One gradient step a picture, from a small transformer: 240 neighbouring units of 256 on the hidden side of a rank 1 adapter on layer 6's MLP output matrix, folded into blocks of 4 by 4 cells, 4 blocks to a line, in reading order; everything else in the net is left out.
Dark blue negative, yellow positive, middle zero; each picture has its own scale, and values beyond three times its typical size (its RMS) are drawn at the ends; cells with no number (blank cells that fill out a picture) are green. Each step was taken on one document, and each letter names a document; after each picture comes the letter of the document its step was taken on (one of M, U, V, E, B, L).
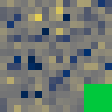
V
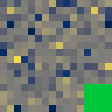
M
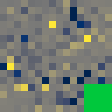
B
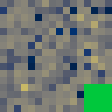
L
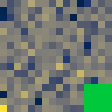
L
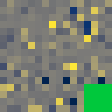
B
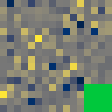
M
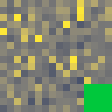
L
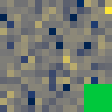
L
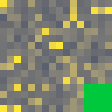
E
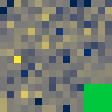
V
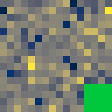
M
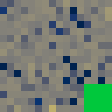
B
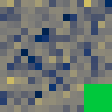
V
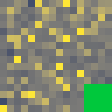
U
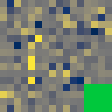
M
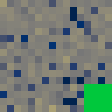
B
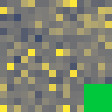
M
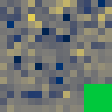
V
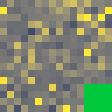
V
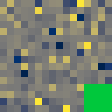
L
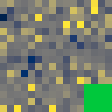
E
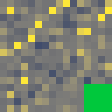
U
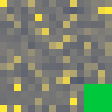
E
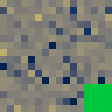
B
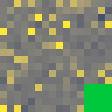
M
